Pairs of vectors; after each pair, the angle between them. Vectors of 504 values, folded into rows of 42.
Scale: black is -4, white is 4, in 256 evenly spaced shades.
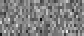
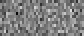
partly aligned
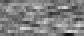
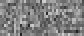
partly opposed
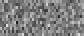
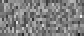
nearly opposite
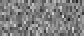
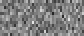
nearly opposite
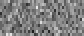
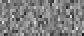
orthogonal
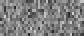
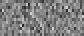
orthogonal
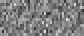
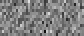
nearly opposite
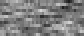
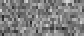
partly opposed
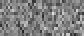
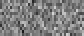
nearly parallel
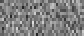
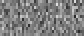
partly opposed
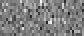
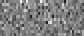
nearly parallel
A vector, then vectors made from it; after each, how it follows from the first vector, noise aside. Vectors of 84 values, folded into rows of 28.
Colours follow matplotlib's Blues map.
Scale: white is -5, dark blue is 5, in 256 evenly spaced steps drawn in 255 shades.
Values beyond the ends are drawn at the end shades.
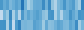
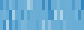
partly zeroed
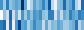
scaled up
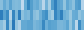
negated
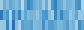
negated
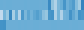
partly zeroed
